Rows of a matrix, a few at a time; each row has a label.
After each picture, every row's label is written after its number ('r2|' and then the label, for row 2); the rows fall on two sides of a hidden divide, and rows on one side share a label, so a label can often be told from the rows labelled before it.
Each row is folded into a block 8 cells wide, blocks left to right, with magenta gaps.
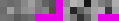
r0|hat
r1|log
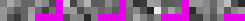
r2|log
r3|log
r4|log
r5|hat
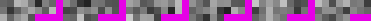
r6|log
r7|hat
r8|log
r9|hat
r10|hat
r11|hat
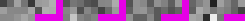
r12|log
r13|log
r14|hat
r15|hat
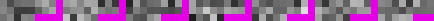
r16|log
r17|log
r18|hat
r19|hat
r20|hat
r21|log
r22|log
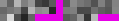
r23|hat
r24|log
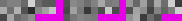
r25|hat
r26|hat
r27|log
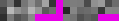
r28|hat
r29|hat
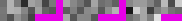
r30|hat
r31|log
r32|hat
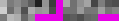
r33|log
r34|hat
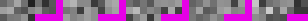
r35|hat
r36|log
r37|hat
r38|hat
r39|hat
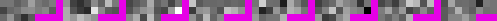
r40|hat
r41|log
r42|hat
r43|hat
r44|log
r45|hat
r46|hat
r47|hat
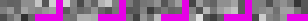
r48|hat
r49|log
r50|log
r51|hat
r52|hat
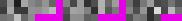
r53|log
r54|hat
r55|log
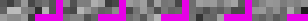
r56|hat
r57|hat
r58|hat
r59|log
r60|hat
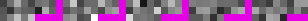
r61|log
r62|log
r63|log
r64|hat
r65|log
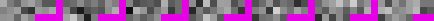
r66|hat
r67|log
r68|hat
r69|hat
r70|hat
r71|hat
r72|hat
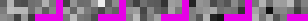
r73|hat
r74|hat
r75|log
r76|hat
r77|log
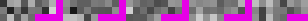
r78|log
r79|log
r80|log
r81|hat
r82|log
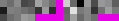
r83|hat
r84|hat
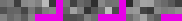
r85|log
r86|hat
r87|log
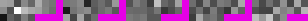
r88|hat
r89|hat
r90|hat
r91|hat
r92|log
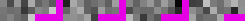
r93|log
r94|hat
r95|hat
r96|log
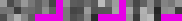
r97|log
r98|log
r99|hat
